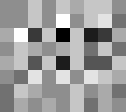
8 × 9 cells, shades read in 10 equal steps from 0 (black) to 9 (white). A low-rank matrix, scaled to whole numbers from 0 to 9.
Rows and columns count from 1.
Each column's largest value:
6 9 8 7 9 7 8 8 7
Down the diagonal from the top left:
5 5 2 5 1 5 5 6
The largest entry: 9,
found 2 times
